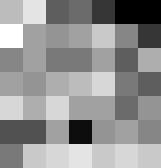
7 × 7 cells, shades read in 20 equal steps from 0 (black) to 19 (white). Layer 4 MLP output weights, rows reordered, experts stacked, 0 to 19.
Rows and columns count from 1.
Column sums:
86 86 84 73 85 62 60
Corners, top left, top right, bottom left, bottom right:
14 0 9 15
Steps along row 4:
down up up up down down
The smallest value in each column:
6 6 7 1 4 0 0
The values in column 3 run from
7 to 16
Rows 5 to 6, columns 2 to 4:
13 16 12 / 6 12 1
